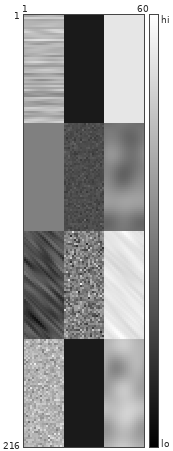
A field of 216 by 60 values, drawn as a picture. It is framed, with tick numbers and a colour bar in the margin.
It is made of 4 by 3 panels. Panel 1,1: high, streaked across. Panel 1,2: very low, flat. Panel 1,3: very high, flat. Panel 2,1: middling, flat. Panel 2,2: low, fine-grained, faint in contrast. Panel 2,3: middling, smooth. Panel 3,1: low, slanting down to the right. Panel 3,2: middling, fine-grained, strong in contrast. Panel 3,3: very high, slanting down to the right, faint in contrast. Panel 4,1: high, fine-grained. Panel 4,2: very low, flat. Panel 4,3: high, smooth.
